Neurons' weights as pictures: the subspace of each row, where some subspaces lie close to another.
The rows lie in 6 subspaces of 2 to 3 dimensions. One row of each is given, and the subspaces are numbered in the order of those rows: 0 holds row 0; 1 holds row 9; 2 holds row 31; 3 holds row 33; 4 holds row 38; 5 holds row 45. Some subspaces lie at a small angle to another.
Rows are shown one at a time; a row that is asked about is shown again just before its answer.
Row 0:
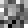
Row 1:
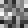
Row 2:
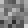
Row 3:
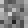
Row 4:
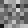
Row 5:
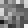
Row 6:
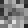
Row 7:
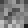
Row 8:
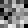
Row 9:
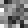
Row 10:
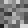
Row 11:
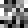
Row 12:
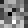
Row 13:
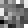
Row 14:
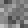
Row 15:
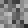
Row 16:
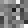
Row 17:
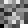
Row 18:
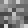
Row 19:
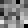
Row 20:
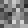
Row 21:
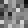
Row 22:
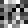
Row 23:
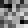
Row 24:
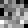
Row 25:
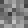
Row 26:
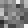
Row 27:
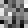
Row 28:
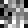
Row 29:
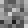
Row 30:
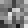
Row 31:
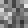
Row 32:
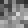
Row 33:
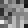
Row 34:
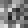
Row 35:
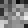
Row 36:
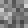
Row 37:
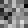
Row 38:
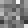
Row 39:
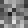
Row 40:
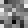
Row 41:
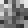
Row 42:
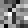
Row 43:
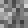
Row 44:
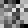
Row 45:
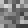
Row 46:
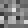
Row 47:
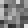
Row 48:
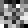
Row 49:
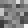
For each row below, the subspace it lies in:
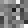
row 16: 4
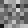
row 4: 5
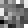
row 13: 3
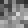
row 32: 5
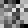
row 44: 4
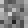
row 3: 0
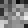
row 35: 5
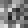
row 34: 0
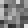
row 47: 4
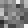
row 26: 3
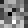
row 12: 0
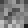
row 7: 0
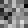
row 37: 2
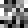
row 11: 4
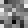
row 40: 1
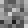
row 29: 0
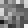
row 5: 3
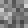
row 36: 2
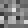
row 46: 4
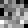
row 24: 5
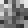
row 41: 5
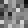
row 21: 5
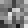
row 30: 0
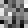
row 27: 3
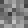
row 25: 1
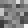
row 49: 5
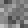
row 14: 1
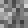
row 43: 2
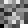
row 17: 1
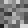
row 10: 1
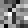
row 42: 1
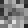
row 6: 1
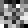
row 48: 3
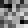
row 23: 5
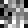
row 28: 3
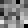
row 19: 4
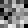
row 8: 2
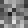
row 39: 1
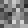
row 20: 2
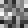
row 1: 4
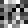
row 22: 4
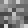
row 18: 0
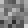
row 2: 0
